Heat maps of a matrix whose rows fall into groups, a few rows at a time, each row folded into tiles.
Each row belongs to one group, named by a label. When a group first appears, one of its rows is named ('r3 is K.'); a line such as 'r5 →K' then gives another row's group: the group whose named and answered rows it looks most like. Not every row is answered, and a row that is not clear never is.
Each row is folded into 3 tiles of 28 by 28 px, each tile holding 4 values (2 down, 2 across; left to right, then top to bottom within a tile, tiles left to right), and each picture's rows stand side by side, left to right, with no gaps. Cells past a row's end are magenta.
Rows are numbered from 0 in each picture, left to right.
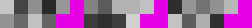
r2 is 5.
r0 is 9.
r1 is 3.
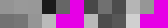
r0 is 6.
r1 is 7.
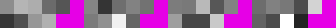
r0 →6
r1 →9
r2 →3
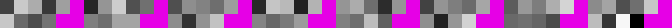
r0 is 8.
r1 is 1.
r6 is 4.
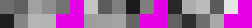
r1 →9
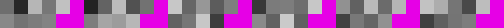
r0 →3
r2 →9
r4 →3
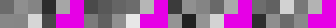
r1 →7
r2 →7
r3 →3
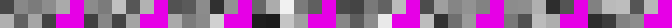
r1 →3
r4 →7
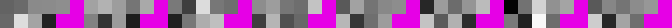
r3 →4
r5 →5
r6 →1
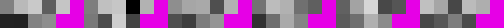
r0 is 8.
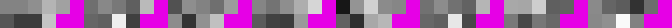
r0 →3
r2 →7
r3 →3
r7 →9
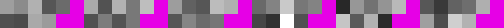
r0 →6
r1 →3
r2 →4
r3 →1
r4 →5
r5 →7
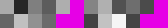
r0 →9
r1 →9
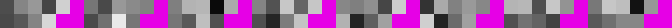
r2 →8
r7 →8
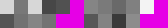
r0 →6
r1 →4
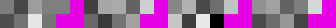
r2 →5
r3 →4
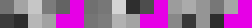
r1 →6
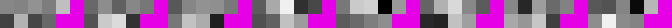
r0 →4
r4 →8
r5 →1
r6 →9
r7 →9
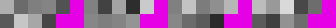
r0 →9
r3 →6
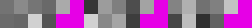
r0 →5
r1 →5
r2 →4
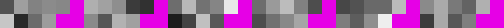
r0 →7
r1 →6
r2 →4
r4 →7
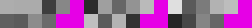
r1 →5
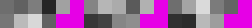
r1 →8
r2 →1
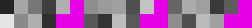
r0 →5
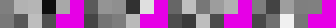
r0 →8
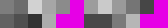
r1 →6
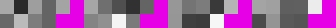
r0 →9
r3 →4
